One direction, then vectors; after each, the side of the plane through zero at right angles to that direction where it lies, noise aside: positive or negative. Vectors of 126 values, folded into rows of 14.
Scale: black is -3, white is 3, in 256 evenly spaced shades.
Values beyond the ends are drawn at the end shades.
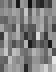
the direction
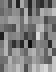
positive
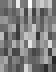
negative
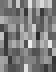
negative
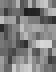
negative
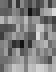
positive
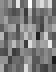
negative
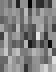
positive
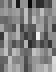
positive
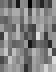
positive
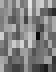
negative
